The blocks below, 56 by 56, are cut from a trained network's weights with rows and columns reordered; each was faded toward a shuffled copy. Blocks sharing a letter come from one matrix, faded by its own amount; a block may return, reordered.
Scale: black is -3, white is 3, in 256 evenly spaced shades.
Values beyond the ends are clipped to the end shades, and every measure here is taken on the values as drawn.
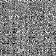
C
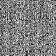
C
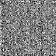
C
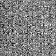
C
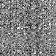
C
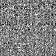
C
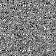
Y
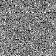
Y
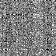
C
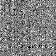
C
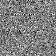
Y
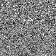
Y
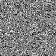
Y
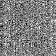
C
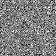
Y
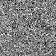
Y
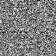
Y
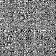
C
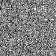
Y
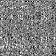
C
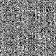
C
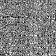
C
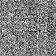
C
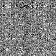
C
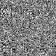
Y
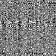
C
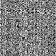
C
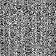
C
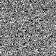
Y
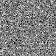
Y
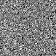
Y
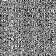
C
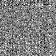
C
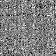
C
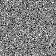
Y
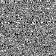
Y
